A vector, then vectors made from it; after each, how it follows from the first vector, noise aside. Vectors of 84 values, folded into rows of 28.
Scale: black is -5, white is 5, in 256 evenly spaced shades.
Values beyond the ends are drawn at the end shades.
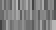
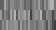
wrapped around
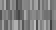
wrapped around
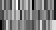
scaled up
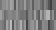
wrapped around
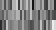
scaled up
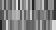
scaled up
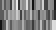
scaled up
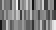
scaled up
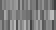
wrapped around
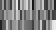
scaled up
